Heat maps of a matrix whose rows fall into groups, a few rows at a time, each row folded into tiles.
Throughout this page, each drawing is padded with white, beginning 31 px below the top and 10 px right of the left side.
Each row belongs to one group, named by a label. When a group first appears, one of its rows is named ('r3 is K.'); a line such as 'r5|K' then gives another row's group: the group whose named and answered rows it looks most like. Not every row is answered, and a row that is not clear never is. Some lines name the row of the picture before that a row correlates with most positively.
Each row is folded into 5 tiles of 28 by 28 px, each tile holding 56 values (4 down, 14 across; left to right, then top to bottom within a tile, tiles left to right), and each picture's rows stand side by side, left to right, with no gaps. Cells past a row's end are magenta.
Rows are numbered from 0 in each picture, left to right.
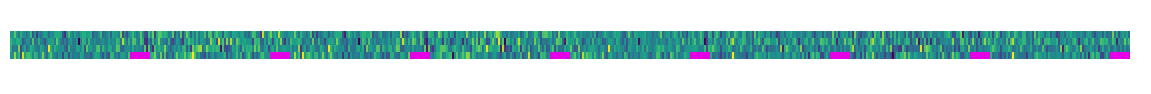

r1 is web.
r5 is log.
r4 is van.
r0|van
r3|web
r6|log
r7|log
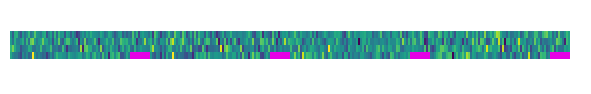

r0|log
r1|log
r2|van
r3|web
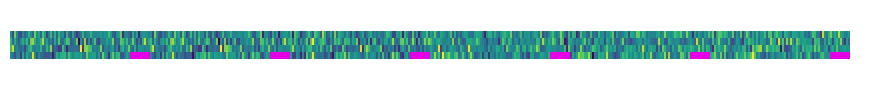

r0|log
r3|van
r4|web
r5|web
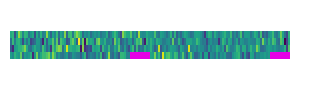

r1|van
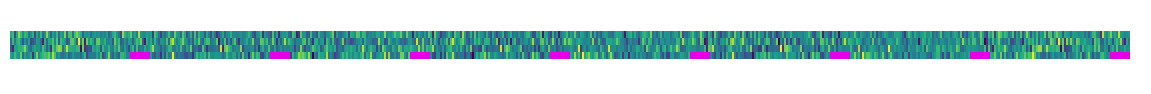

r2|web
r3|log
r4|van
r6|van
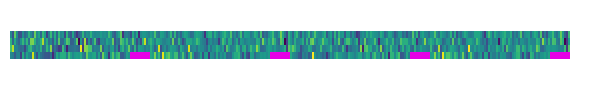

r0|log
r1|van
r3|van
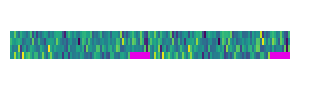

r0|van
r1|van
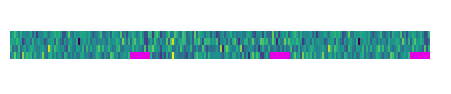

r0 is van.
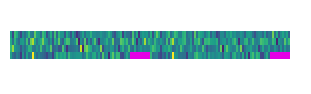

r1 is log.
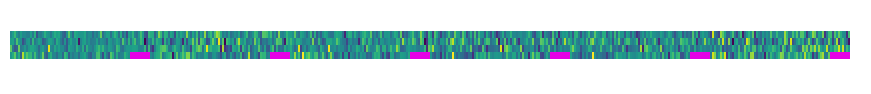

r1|web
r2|van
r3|log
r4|log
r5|web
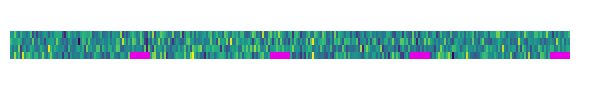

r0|van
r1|web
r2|log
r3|web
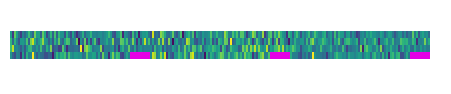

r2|log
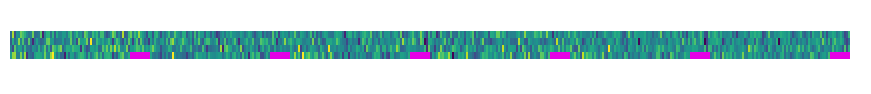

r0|web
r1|log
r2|van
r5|van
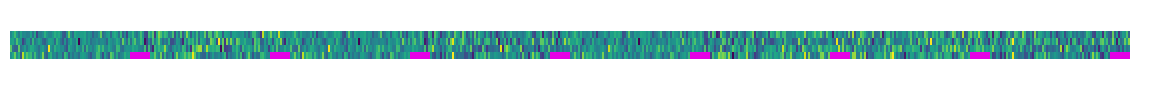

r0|van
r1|web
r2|van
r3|log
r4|van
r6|web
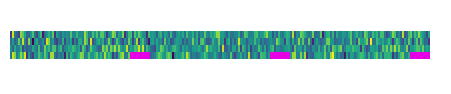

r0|web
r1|web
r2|web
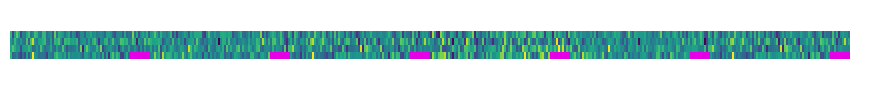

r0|log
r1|van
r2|log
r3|web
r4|van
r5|log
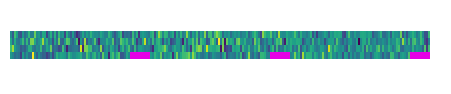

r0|log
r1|web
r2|van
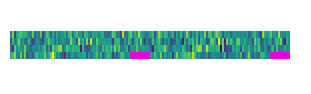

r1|web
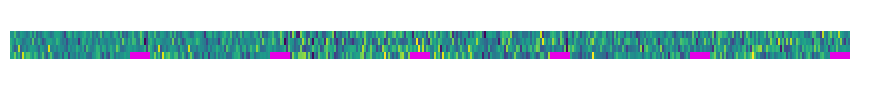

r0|van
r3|van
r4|log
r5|web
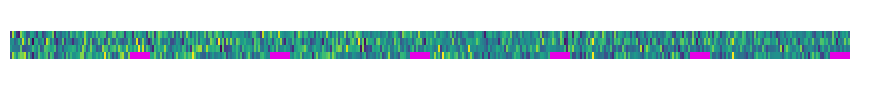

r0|web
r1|web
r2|web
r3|van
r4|log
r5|log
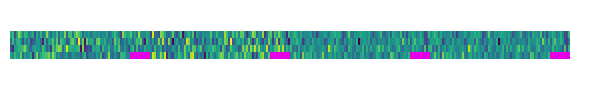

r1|web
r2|van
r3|van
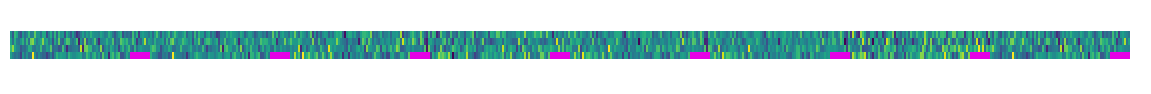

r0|log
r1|log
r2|van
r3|web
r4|van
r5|van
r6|web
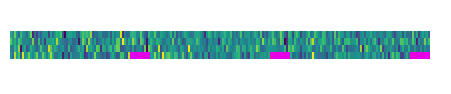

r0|van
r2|log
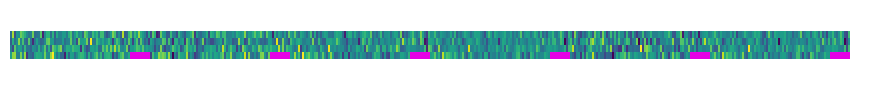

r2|van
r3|van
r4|log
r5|van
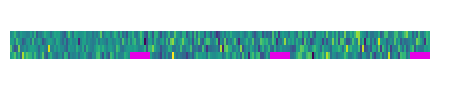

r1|log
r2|web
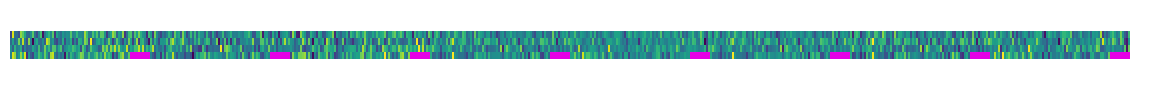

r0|web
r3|log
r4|van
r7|van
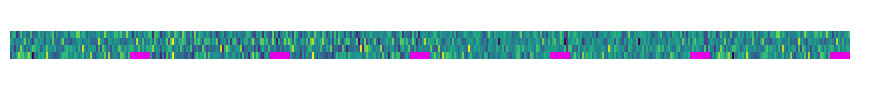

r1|log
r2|log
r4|van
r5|web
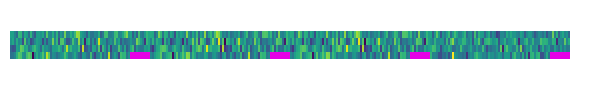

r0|web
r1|web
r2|web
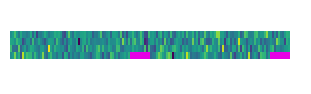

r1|web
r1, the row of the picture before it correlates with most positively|0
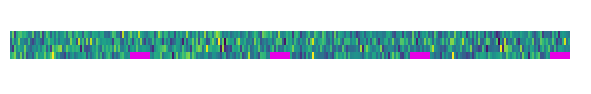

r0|web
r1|web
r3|log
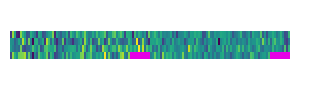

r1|van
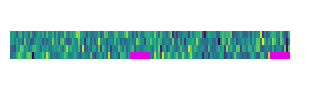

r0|web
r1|van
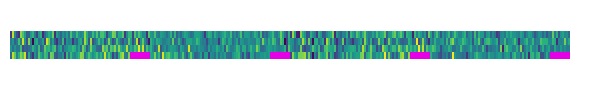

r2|web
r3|log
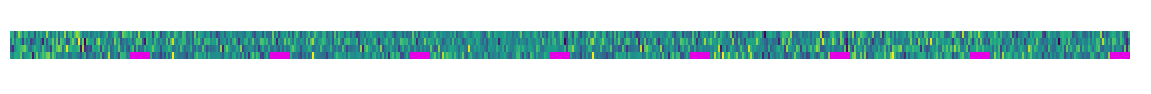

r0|web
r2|log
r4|log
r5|van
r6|web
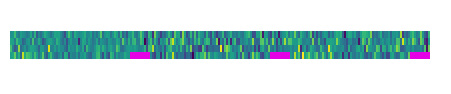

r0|van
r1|log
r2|van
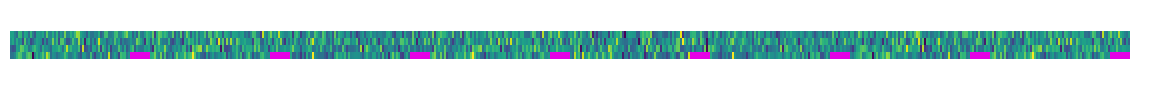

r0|web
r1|web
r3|web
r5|log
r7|web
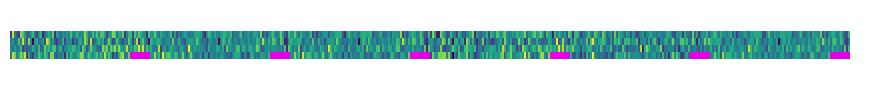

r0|web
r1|van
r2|van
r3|web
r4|log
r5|van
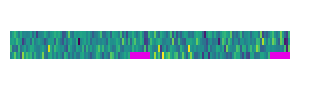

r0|van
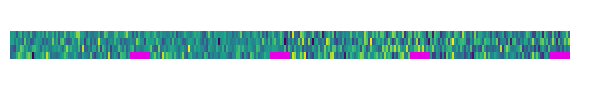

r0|web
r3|log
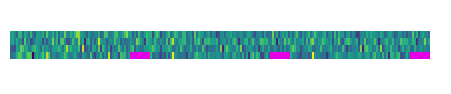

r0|web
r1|log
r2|log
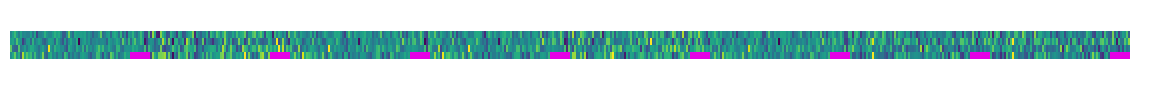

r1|web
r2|van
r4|web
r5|van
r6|log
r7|log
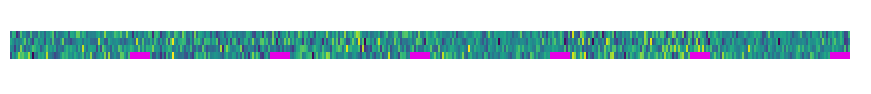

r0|web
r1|log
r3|van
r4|web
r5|van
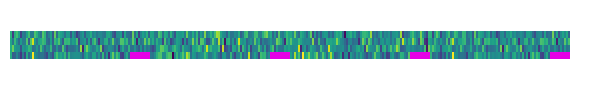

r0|log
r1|web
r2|van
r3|log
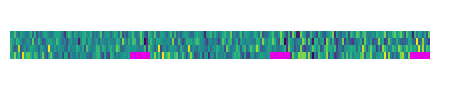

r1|van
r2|web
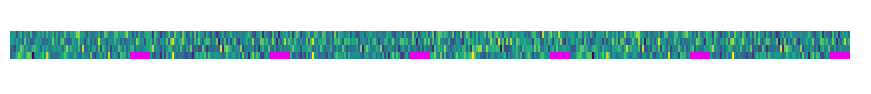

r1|log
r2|log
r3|web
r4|web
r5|log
